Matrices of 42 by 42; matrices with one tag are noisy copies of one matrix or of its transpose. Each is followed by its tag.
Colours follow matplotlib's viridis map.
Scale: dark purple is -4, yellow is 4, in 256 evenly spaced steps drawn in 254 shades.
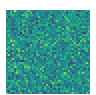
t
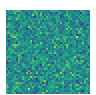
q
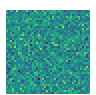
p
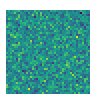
q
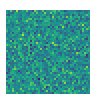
p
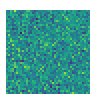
t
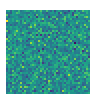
p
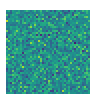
p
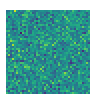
t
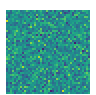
p
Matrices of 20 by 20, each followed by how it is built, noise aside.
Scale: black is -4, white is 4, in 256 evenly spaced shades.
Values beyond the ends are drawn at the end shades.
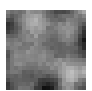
smooth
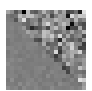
upper triangular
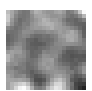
smooth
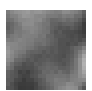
smooth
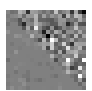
upper triangular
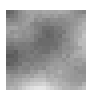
smooth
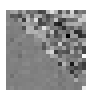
upper triangular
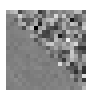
upper triangular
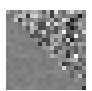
upper triangular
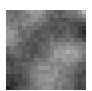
smooth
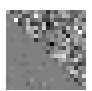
upper triangular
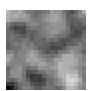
smooth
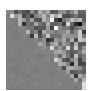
upper triangular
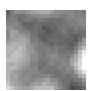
smooth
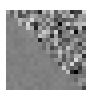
upper triangular
